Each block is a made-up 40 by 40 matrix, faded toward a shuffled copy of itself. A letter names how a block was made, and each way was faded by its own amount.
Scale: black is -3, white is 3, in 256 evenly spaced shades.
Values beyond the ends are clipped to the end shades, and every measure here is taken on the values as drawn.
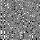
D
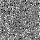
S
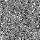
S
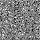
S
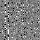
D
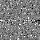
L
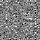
D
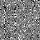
D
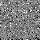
L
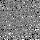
L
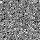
S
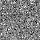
S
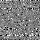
L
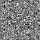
S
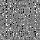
D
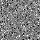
S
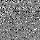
L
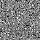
S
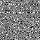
L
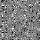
D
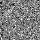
S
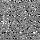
L
